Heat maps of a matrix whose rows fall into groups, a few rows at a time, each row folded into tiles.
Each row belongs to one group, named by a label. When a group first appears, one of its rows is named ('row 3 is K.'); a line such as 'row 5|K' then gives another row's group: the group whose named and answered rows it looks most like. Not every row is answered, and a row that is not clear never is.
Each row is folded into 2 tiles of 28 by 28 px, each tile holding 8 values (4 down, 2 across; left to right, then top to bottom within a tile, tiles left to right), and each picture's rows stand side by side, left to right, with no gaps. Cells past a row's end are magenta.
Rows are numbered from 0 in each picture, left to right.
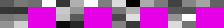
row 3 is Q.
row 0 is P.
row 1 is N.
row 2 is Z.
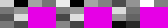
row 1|Z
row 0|Z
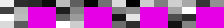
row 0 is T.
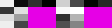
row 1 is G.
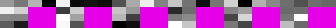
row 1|T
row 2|N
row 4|Z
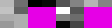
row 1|N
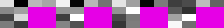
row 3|Q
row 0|Z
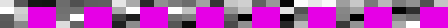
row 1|Q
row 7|P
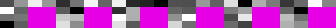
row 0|N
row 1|Q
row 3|Q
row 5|Q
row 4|Z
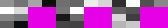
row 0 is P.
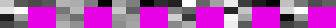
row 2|G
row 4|T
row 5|G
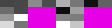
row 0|Q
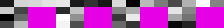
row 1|T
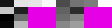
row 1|P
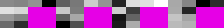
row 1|N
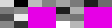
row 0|Z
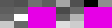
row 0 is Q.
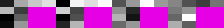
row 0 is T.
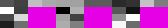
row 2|Q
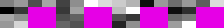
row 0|P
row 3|P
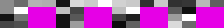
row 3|Q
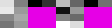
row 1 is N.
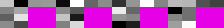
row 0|Z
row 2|N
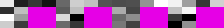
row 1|N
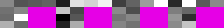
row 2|P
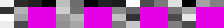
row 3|Z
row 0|T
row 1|G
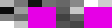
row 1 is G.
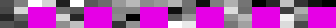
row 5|T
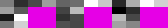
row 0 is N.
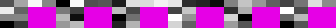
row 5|N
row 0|N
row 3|T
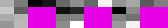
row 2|P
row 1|P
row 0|G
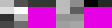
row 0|G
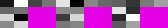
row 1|Z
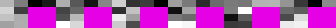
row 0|G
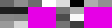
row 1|Z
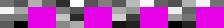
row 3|N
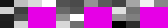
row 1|Q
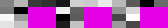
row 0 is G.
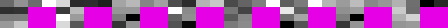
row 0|P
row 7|G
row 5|N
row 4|P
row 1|T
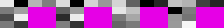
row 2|G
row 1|Z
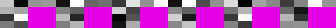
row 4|Z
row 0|Z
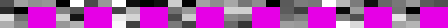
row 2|T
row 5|P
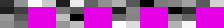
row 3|P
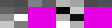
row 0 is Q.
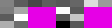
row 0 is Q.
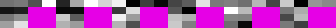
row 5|Z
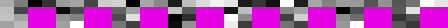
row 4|T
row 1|P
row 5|Z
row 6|P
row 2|Z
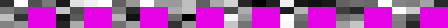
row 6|P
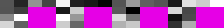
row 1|T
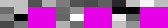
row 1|Q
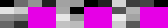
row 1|G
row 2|T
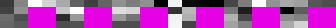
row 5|P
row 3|T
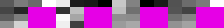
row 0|P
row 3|P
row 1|T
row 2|G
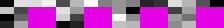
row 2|G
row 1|N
